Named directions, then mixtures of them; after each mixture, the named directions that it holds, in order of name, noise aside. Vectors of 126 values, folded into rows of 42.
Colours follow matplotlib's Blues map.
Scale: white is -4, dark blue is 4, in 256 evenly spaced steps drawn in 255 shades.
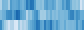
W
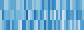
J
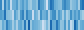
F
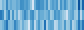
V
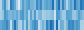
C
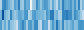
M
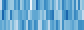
M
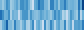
F, V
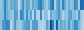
C, F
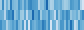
F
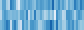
C, J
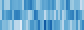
J, W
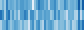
V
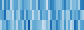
F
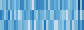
V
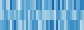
C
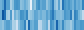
F, M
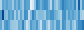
M, V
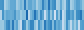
J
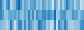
C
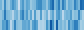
C, F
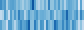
V
